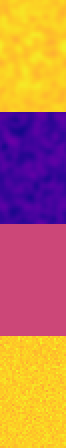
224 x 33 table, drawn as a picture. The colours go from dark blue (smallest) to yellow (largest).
It is made of 4 by 1 panels. Panel 1,1: very high, blotchy, faint in contrast. Panel 2,1: very low, blotchy, faint in contrast. Panel 3,1: middling, flat. Panel 4,1: very high, fine-grained, faint in contrast.
